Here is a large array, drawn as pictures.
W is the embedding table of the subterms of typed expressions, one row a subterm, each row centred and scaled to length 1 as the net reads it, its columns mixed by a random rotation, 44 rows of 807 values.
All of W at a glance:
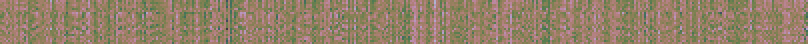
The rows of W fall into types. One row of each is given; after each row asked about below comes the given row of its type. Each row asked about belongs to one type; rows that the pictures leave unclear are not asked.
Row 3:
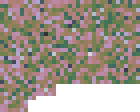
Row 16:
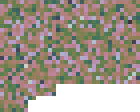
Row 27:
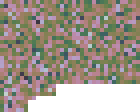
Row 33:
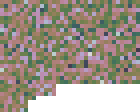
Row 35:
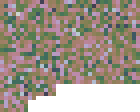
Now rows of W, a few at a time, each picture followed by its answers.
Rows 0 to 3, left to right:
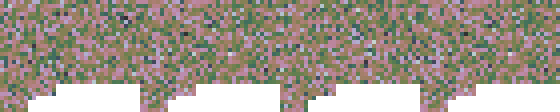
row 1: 3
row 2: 33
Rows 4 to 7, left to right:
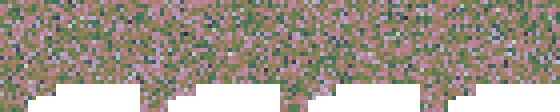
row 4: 16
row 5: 3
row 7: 33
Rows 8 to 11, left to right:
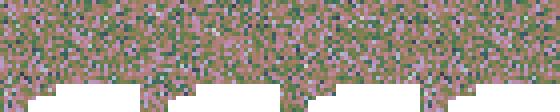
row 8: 27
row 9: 35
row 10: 16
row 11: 27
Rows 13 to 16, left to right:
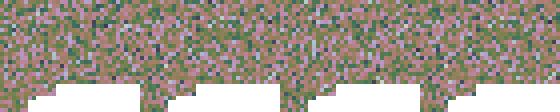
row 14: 16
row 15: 33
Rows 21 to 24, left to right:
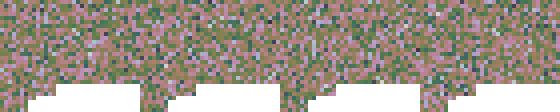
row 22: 16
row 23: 33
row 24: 35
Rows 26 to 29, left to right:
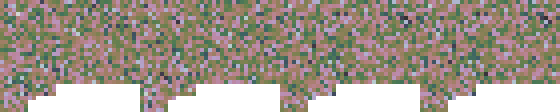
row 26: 35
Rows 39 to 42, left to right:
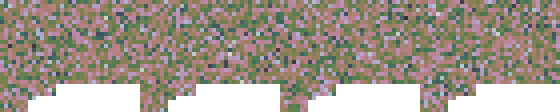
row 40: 33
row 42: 35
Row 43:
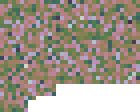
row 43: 16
